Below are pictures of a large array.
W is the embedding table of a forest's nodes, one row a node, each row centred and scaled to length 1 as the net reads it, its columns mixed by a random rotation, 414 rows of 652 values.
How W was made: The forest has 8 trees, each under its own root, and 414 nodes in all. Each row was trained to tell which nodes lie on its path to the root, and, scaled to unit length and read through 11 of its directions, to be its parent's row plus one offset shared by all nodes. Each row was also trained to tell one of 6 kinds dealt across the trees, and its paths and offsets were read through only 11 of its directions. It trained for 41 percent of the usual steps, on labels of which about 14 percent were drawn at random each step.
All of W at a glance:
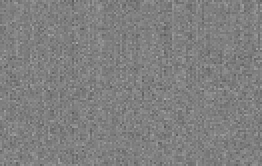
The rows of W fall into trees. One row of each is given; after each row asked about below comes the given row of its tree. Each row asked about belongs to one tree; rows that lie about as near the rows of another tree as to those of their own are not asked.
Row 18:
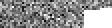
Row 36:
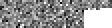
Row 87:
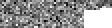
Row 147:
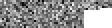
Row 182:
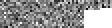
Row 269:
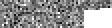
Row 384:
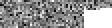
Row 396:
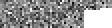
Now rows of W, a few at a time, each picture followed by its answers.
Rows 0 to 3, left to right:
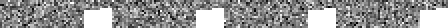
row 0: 269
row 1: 384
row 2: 182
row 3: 18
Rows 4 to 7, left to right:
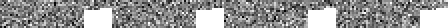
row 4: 36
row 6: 396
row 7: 384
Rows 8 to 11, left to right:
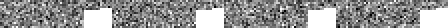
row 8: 182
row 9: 269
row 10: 396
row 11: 87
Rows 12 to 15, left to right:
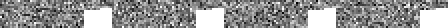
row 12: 384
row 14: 396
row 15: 147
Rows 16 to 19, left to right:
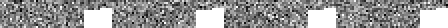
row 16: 87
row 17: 396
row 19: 384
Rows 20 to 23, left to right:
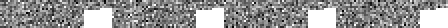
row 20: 182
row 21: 384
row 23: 269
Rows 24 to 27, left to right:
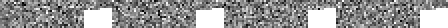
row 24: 147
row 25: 384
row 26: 384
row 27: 87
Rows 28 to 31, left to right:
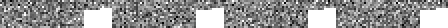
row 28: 396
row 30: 36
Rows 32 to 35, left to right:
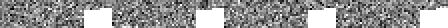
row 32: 36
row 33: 396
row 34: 182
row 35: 18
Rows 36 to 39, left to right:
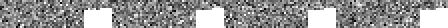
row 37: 396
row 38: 384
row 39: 396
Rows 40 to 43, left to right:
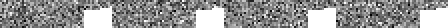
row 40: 269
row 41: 396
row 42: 384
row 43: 182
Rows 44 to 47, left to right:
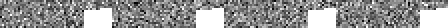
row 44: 36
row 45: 147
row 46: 18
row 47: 182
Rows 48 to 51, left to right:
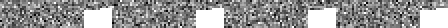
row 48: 87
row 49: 269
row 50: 182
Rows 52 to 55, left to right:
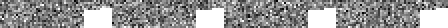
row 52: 384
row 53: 396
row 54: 36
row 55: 182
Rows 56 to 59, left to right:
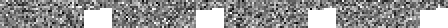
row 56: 147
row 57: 182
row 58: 87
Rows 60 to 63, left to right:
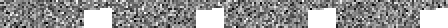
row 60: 18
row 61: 36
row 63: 147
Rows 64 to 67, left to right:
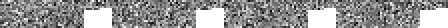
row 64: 36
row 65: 396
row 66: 384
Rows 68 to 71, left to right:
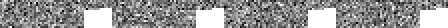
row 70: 384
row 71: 396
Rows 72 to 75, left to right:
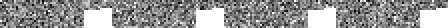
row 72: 384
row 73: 182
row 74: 396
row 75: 269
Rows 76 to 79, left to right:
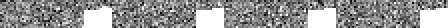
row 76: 396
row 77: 36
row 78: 182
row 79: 36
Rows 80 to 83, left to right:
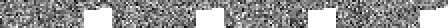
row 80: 396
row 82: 36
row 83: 269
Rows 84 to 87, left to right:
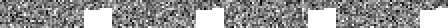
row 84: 396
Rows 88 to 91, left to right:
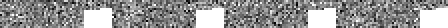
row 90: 182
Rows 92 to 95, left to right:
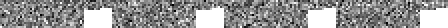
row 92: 182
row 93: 396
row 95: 182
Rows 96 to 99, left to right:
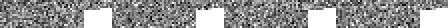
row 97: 396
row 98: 147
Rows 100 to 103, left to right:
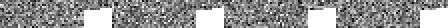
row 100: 18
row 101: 269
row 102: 182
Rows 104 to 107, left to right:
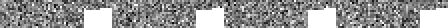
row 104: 36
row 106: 396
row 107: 36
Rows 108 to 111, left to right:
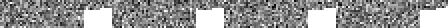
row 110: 269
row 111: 269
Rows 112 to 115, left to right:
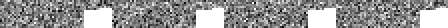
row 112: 18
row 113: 384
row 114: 87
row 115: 18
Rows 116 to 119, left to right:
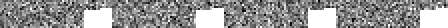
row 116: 396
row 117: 182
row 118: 36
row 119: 384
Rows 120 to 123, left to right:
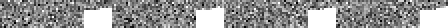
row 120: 269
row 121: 384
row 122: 384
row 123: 396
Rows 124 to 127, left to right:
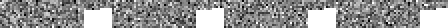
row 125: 36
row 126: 269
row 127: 182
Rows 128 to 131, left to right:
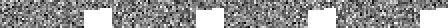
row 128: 36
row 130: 18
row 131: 147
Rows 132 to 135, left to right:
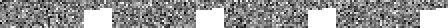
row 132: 396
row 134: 87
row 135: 36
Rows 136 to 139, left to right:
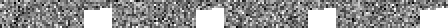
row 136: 269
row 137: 182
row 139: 384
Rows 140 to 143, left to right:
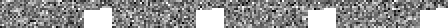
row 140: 147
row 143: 18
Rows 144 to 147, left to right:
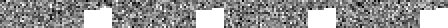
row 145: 147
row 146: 269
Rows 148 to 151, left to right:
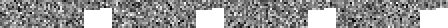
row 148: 36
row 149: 147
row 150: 18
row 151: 384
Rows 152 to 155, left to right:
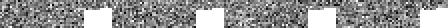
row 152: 87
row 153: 87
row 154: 36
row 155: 396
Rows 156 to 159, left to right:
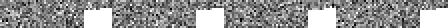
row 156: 36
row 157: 36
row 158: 384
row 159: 36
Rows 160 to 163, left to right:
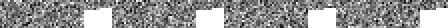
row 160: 269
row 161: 269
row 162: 36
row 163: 182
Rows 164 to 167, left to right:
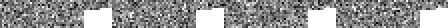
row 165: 147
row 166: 396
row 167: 396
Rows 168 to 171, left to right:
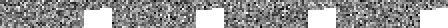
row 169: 396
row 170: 36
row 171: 384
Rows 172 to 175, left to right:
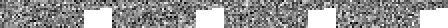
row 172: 384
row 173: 396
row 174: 182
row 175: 269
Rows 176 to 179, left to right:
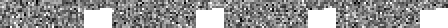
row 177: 384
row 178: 18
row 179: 87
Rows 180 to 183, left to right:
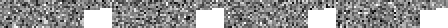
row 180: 182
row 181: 384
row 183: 384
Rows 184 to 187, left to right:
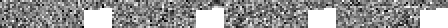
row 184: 147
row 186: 87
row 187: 147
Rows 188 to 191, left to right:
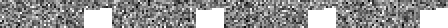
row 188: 36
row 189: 147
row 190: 147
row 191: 147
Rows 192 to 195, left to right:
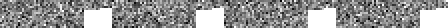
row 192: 36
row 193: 147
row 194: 396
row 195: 384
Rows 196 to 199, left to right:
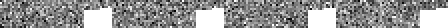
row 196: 147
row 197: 396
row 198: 36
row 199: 269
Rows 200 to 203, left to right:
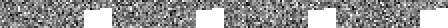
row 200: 384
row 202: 147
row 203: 384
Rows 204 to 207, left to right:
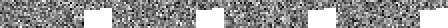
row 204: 36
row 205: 87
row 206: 147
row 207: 384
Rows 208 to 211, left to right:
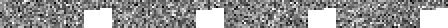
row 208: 36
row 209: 36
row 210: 36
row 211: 36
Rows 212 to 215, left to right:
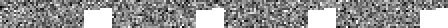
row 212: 384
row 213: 396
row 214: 384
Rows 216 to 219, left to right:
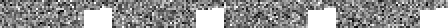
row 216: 396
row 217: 87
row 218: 18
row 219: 384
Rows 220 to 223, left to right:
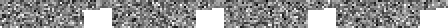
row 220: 384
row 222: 396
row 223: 384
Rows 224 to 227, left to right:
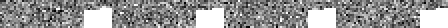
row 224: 396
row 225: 396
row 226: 269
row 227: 36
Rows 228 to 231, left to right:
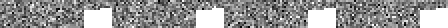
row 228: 36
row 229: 182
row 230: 18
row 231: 269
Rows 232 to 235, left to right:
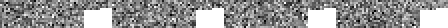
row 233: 18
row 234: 396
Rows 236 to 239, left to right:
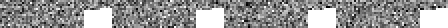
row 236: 18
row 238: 269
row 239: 269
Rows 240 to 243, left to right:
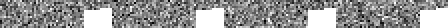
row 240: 269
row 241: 396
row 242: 182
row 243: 147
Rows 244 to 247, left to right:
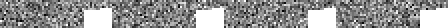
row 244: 384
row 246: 269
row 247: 36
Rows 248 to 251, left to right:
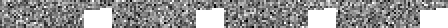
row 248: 147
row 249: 147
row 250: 384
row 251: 182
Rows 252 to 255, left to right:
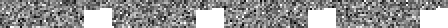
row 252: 396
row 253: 384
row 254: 36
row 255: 182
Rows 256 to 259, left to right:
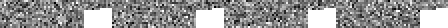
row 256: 147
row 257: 269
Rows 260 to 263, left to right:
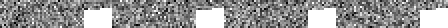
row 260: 269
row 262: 384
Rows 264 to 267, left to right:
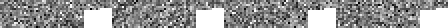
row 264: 36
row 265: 87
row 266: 396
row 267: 18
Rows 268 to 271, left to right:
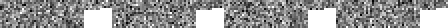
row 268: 36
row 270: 147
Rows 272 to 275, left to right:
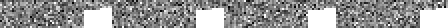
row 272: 396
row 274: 384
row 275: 36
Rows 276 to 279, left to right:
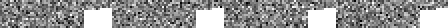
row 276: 36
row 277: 182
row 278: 147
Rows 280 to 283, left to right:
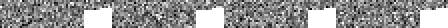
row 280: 269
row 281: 18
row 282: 147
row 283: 36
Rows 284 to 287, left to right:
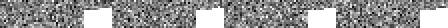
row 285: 384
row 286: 182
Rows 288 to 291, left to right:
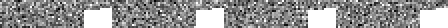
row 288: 36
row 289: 384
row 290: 87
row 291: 269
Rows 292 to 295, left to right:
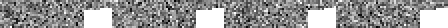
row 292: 384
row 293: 36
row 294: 269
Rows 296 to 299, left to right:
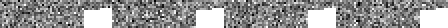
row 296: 269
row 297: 384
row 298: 269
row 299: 269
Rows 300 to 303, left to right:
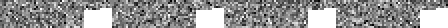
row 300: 396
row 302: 182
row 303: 36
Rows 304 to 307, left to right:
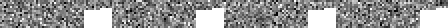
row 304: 87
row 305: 269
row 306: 182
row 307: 18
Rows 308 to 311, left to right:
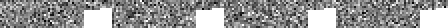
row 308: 396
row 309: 269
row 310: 384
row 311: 182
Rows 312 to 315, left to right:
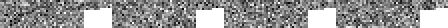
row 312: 182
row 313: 36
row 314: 87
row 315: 396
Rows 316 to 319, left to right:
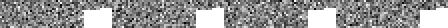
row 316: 396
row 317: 87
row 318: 182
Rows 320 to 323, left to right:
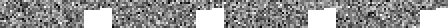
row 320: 147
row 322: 384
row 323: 18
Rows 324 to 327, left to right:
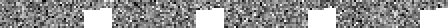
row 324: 384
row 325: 269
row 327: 269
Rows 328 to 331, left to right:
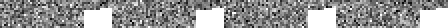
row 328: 269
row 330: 269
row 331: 396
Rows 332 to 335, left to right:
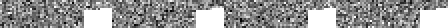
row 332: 384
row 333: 18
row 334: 384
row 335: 182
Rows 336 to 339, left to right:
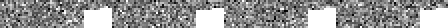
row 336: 396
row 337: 269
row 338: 396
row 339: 396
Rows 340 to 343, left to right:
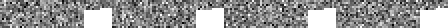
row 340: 147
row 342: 18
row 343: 182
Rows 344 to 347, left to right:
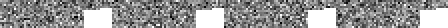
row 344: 384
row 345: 396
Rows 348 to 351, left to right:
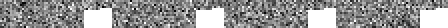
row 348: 147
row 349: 18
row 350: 384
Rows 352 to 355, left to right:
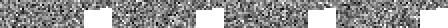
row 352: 18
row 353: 18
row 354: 36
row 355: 36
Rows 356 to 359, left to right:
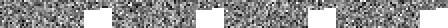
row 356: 269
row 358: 36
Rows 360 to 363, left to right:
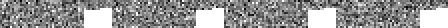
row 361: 182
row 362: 87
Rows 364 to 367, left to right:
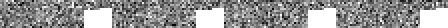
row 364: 147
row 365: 269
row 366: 396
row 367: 182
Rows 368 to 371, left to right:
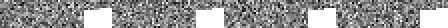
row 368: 147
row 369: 87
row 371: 36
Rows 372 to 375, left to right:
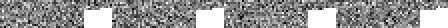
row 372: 36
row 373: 87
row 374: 269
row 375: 182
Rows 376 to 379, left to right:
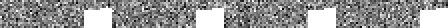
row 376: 384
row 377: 396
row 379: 18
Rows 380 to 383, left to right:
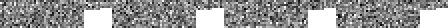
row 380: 182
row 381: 36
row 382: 182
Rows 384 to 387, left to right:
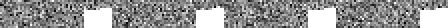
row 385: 18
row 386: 384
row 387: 147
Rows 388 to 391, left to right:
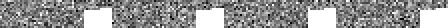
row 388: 147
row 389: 396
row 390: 36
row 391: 36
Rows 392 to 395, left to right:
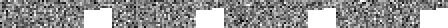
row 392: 269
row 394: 396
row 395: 36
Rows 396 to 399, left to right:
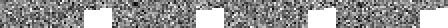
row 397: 147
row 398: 18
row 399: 147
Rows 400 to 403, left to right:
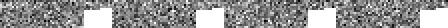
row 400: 396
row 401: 36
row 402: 182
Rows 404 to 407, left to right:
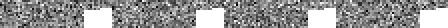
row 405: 384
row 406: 384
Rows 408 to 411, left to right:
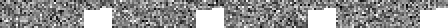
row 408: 87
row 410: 36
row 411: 384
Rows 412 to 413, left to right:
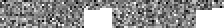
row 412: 182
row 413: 182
